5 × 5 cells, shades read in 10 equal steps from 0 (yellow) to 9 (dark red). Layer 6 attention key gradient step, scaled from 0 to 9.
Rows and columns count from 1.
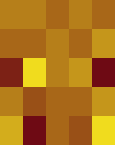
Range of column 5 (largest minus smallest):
9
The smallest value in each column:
2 0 4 3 0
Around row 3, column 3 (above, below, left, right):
4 5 0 3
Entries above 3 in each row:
5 4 3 4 3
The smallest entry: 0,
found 2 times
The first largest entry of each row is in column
3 1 5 2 2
